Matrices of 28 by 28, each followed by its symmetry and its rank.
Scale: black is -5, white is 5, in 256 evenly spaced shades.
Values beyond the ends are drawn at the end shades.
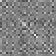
symmetric, rank five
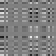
neither, rank one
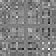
symmetric, rank three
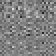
neither, rank five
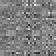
neither, rank five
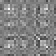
symmetric, rank three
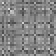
symmetric, rank three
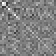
symmetric, rank five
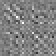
symmetric, rank five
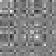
symmetric, rank three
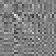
symmetric, rank three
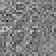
neither, rank five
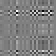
neither, rank one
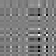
neither, rank one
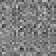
neither, rank five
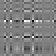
neither, rank one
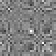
symmetric, rank three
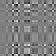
neither, rank one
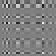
neither, rank one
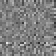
neither, rank five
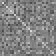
symmetric, rank five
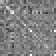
symmetric, rank five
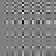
neither, rank one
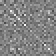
symmetric, rank five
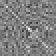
symmetric, rank five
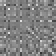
symmetric, rank three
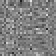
neither, rank five
